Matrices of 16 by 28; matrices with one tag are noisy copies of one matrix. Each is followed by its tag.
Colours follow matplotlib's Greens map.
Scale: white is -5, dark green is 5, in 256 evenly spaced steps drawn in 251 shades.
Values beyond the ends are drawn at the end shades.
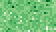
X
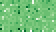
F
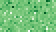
X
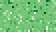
X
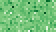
X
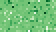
X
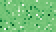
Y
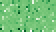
F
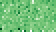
F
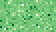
Y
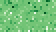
X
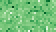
X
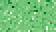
X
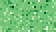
X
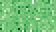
F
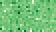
F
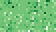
X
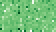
F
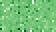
F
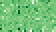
F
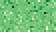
X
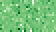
F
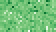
X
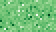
Y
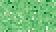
X
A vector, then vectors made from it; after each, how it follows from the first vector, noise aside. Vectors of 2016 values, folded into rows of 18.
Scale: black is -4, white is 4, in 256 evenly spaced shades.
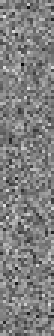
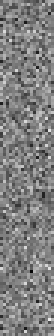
reversed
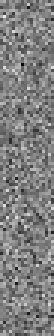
copied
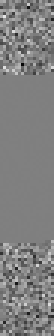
partly zeroed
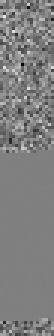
partly zeroed
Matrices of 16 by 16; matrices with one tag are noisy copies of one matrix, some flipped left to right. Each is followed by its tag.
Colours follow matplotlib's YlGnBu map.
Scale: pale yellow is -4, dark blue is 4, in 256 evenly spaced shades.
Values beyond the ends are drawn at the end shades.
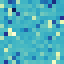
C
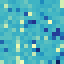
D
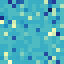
C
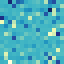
C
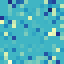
C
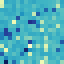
D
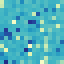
D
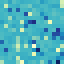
D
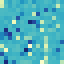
D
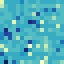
D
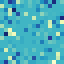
C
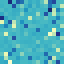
C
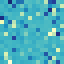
C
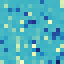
D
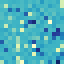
D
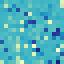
D
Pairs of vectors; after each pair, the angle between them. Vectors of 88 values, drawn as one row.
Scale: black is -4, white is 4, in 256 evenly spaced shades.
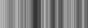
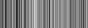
partly opposed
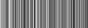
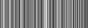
partly aligned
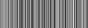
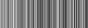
partly aligned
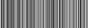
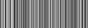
partly opposed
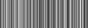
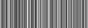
partly opposed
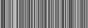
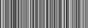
nearly opposite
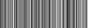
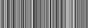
partly opposed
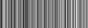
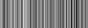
nearly opposite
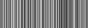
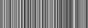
nearly parallel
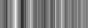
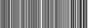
orthogonal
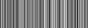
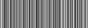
partly aligned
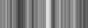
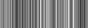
partly aligned
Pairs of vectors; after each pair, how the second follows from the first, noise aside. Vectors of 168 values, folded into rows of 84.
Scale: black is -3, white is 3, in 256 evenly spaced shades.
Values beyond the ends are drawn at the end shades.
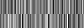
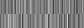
shrunk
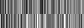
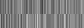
shrunk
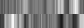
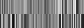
sign-scrambled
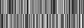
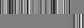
partly zeroed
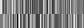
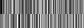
sign-scrambled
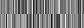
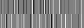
partly zeroed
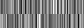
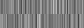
shrunk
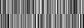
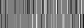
partly zeroed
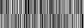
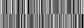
sign-scrambled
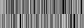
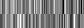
sign-scrambled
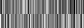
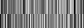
sign-scrambled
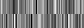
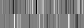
partly zeroed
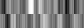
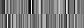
sign-scrambled
